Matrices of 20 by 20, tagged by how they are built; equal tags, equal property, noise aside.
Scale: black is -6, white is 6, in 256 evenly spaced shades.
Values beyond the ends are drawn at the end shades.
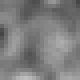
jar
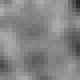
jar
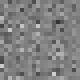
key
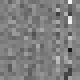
key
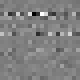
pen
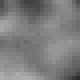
jar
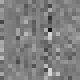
key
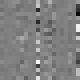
key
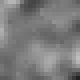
jar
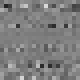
pen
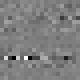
pen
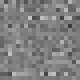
pen
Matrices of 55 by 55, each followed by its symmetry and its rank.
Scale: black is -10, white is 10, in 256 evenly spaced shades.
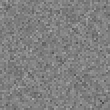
symmetric, full rank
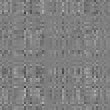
neither, rank three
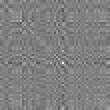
symmetric, rank three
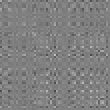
symmetric, rank three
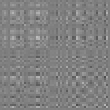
symmetric, rank three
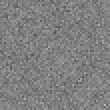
symmetric, full rank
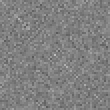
symmetric, full rank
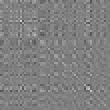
symmetric, rank five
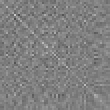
symmetric, rank five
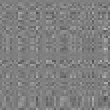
neither, rank three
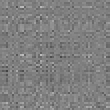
neither, rank five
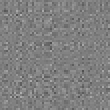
neither, rank five
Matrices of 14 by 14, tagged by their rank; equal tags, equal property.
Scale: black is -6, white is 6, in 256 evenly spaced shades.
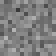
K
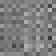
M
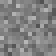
K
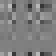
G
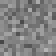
K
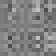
M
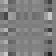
G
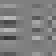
G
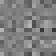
M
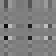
G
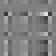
G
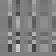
G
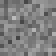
K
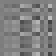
G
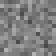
K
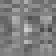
M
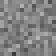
K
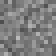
K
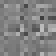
M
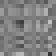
M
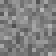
K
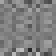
M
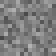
K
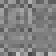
M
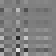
G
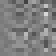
M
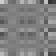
G
